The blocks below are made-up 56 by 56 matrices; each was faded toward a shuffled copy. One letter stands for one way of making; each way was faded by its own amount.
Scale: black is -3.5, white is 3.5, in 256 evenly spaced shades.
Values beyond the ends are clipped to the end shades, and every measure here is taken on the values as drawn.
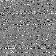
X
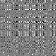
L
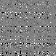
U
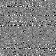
X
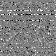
X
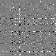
U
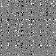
U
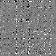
U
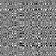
L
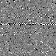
X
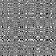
L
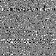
X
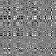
L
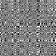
L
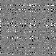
U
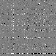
U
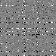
U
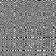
L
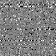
X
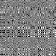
L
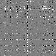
U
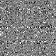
X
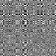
L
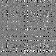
U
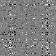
U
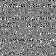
X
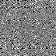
X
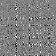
U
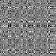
L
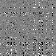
U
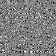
X
